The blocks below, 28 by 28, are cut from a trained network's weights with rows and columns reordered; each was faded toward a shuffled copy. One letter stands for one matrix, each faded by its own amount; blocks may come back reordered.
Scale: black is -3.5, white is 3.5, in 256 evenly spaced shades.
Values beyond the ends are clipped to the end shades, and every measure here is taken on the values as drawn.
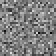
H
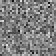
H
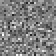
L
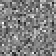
H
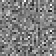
H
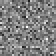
L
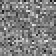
H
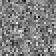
H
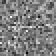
L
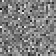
H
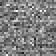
H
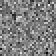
H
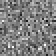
H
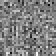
H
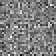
L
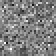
L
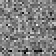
L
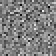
H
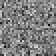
H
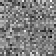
L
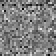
L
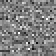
L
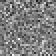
H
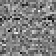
L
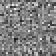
L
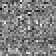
H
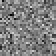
H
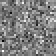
L
